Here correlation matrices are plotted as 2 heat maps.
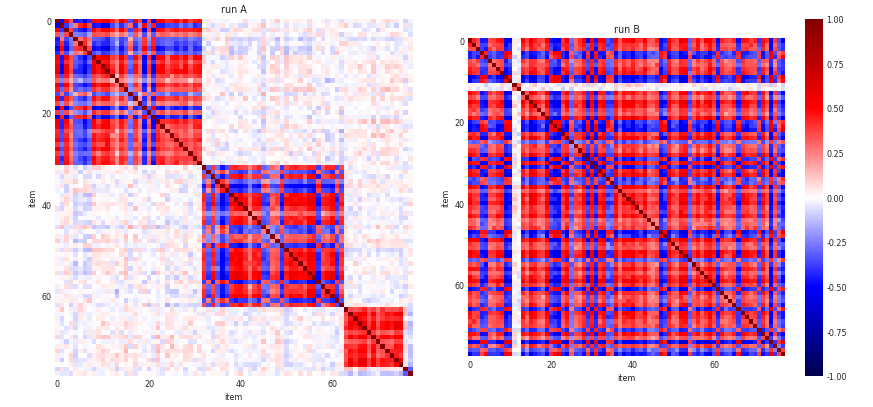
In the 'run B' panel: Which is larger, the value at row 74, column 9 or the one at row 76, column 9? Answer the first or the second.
the first
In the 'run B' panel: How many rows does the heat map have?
78
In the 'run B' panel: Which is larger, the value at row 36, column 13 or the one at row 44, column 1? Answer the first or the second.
the first
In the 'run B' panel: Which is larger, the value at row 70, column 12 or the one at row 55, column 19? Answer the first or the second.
the second
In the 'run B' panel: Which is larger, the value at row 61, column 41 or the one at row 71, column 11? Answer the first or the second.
the second
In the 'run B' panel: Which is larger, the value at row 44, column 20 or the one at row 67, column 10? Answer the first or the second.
the first
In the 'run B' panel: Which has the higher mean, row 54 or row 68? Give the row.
68
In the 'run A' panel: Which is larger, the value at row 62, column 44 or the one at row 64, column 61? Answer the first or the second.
the first
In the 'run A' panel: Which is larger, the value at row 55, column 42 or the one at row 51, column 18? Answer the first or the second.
the first
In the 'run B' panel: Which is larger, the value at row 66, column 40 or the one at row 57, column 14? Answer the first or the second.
the second
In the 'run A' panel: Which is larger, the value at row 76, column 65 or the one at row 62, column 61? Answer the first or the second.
the first
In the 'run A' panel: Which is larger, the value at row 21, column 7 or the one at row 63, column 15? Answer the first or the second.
the first
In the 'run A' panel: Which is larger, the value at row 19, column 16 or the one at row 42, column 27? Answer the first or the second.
the first
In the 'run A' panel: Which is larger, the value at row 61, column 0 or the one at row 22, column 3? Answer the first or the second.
the second
